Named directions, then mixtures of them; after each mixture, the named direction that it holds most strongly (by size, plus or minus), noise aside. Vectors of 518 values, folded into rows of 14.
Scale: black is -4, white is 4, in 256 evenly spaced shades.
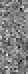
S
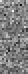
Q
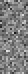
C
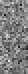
Q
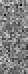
Q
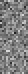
C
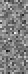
C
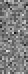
C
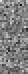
Q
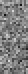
Q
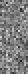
S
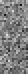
Q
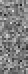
Q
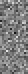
C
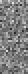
Q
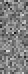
C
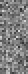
S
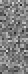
Q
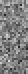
Q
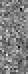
S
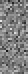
C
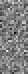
C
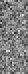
C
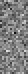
C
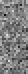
Q
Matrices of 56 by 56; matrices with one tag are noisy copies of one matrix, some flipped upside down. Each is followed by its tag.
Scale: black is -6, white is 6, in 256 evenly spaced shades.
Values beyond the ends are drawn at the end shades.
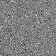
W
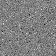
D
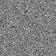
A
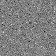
D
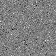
A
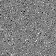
W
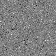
A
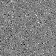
W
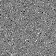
W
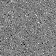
W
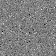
D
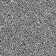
W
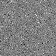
W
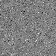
W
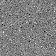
D
